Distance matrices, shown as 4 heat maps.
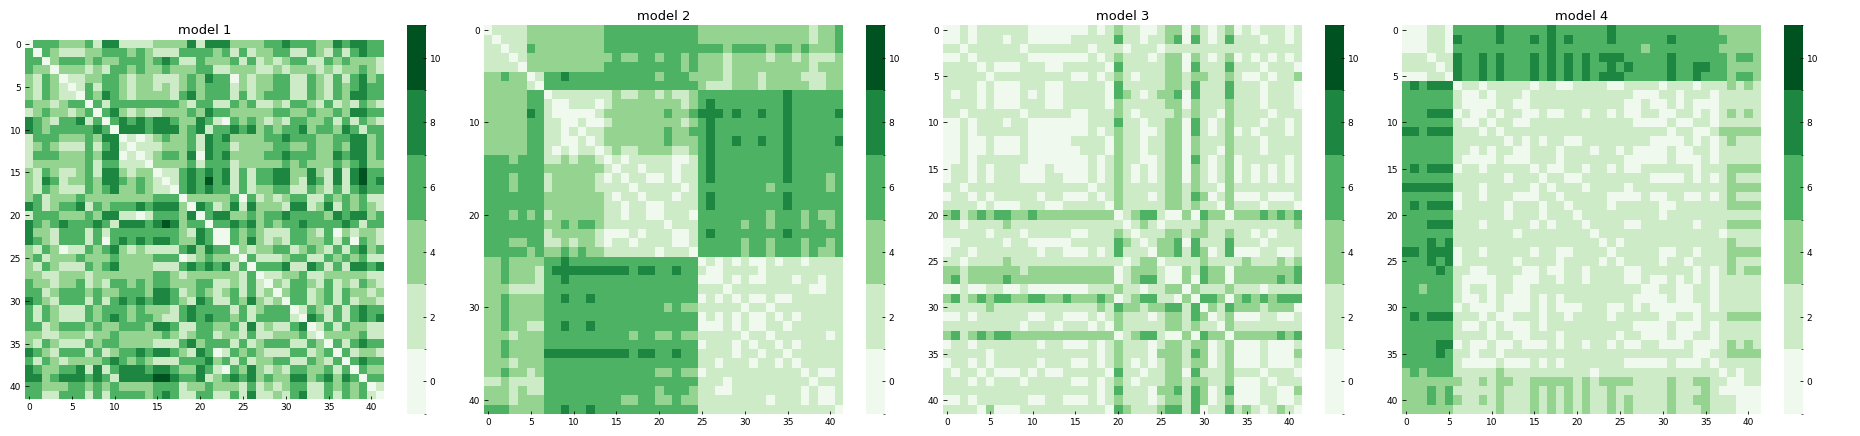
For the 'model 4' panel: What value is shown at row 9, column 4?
8
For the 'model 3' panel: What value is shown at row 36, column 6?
2
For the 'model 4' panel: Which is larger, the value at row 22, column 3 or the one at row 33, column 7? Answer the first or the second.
the first
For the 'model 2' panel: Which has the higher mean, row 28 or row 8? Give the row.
8
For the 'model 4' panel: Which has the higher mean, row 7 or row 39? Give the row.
39
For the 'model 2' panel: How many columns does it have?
42
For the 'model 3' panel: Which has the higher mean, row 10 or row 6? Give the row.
6
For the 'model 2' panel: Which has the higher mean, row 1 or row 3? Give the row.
1
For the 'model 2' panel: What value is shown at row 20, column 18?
2
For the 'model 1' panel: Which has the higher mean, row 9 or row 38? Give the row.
38
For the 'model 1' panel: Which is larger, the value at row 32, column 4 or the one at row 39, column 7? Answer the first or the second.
the second
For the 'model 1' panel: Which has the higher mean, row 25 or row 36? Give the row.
36
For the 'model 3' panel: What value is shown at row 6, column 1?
2
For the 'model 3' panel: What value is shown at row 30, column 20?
6
